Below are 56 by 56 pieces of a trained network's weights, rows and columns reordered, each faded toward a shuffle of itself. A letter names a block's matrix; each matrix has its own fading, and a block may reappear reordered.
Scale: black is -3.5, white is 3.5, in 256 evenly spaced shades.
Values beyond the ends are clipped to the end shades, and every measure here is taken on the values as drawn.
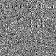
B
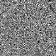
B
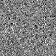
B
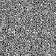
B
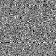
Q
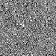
B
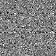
Q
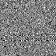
Q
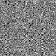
B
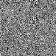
B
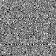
Q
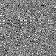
Q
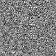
B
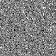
B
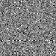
Q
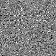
Q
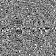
Q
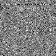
Q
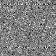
Q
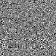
B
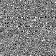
Q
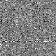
Q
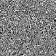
B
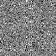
B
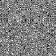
B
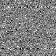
Q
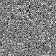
B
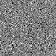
B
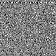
Q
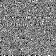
Q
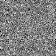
B
